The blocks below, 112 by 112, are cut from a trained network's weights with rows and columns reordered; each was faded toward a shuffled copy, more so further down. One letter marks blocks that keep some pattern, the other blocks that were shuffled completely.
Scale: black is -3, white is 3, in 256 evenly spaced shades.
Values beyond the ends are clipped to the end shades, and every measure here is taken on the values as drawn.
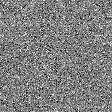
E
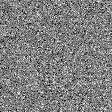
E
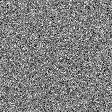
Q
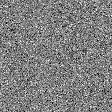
Q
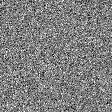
Q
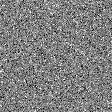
Q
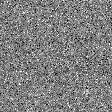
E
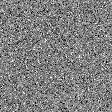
Q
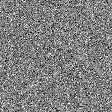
Q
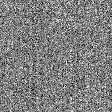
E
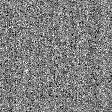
E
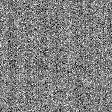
E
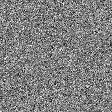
Q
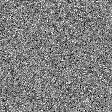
Q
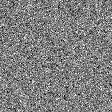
Q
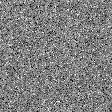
Q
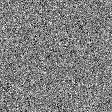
Q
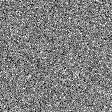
Q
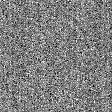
E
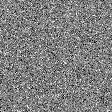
Q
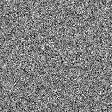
E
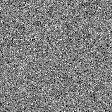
E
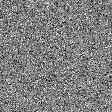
Q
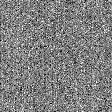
E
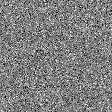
Q
